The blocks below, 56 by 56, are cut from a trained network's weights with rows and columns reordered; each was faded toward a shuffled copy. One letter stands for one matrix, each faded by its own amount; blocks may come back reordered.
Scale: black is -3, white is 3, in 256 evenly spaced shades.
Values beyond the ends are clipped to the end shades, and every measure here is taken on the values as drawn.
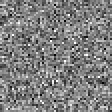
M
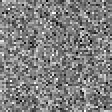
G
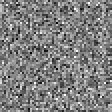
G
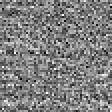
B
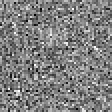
G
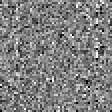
M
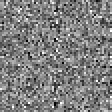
M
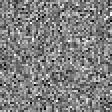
G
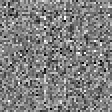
M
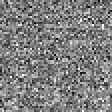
B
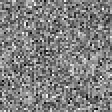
G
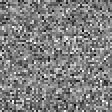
B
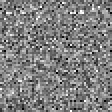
B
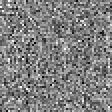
G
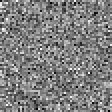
G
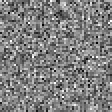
G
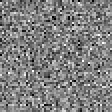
M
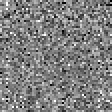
M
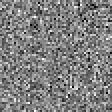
G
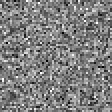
G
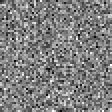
G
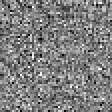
M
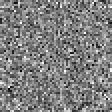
G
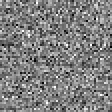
B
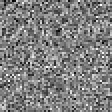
B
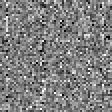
M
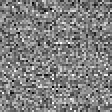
B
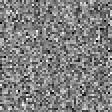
G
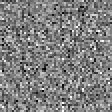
M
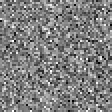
G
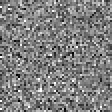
M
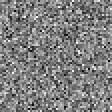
G
